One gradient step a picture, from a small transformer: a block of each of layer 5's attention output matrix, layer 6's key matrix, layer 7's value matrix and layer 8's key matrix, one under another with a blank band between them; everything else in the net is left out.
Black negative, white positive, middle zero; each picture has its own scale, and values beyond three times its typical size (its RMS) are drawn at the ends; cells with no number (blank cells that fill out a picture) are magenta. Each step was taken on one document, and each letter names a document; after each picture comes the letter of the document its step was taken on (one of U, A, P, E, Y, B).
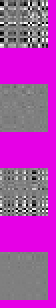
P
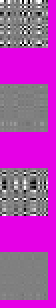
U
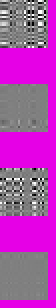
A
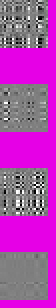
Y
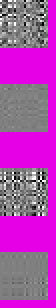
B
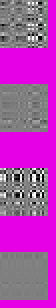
Y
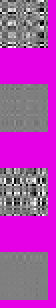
B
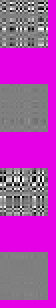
A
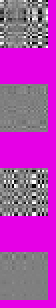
P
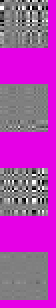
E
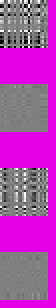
U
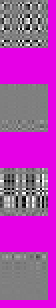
E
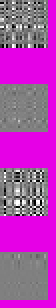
Y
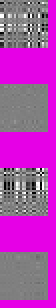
P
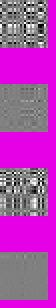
B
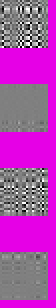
E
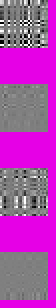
U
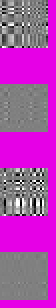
Y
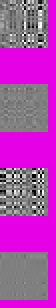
A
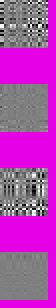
P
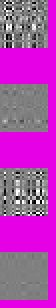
Y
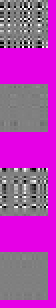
U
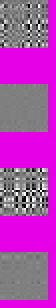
E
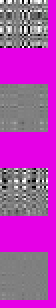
U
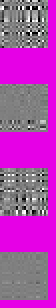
E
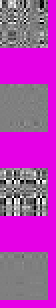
B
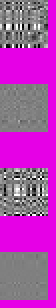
Y
